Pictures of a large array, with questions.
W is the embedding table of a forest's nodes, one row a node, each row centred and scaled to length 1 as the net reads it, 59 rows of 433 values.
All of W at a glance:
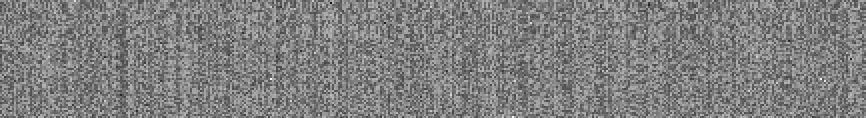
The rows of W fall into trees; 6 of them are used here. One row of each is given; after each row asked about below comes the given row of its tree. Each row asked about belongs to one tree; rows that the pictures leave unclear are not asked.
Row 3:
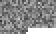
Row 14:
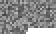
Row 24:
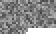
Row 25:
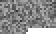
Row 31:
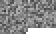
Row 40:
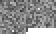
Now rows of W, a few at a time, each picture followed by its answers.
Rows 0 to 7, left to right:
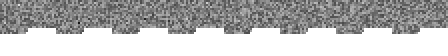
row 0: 25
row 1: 3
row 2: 3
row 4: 31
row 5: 40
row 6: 24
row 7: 14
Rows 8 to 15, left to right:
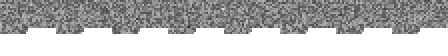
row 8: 14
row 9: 14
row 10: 31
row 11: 25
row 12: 24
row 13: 14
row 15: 14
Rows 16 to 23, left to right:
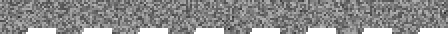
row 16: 14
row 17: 24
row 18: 24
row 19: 14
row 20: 31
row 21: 40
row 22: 31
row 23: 25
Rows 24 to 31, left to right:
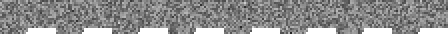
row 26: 40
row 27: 31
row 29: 24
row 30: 31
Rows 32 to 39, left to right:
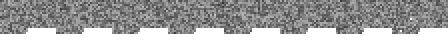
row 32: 25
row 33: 24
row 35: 25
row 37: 14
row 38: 31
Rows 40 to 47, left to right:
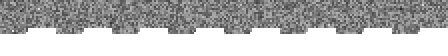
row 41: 25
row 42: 31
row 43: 31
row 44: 31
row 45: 24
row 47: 14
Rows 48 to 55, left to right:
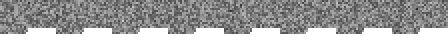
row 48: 24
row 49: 25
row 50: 24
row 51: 25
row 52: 31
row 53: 24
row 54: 14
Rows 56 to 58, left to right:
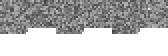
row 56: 24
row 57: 14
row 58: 40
